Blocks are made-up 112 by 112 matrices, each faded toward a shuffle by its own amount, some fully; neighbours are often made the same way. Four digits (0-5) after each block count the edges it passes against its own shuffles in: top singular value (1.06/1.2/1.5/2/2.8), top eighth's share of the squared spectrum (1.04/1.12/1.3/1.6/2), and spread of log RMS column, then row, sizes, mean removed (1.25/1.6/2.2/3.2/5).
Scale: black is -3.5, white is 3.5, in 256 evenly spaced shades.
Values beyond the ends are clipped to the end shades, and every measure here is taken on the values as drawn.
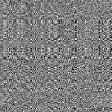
5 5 3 3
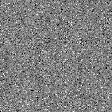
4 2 1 1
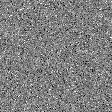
2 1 0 0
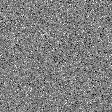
1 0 0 0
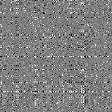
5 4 3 3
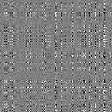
5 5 4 4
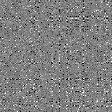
4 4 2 3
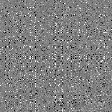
4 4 3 3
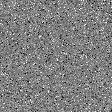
0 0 0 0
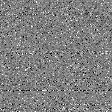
2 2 0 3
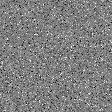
0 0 0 0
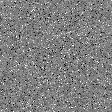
0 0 0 0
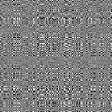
5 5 4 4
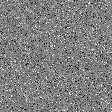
0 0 0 0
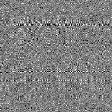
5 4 2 3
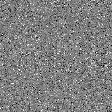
3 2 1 1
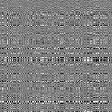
5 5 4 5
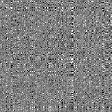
5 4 3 3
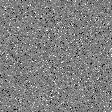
0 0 0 0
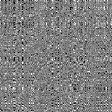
5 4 3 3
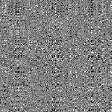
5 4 3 2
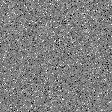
0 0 0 0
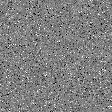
1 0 0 0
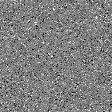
3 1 0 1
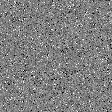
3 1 0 0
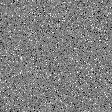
0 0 0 0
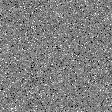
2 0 0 0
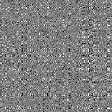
5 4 3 3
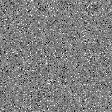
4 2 1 1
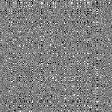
5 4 3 3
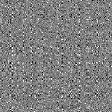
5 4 3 2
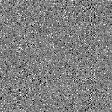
4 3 2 1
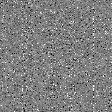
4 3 2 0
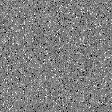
3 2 1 0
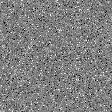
3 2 0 0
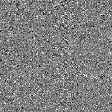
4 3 2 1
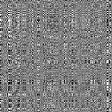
5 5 4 4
